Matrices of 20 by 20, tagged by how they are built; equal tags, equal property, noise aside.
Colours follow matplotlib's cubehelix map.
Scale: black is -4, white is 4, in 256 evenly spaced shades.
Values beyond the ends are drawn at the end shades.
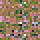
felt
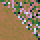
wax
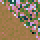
wax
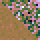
wax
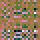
felt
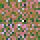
felt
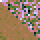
wax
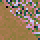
wax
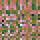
felt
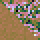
wax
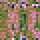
felt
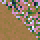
wax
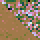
wax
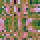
felt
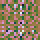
felt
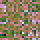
felt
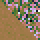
wax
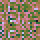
felt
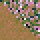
wax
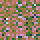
felt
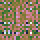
felt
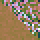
wax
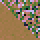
wax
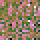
felt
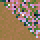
wax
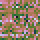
felt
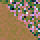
wax
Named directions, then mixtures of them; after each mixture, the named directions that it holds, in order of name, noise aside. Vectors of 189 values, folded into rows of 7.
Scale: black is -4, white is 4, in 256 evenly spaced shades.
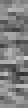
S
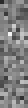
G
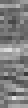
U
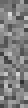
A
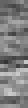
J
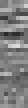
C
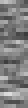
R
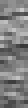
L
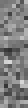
A, R, U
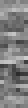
J, S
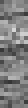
G, L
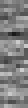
C, J, R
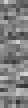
R, S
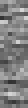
L, R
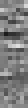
C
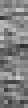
L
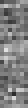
G, U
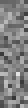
A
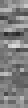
C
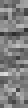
A, C, J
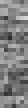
C, G, J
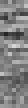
C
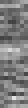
U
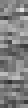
L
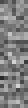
A, R, S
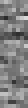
C, R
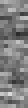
C, R, S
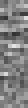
A, C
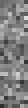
A, L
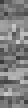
G, J, L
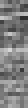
C, L, U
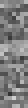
A, S, U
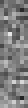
G, L, U
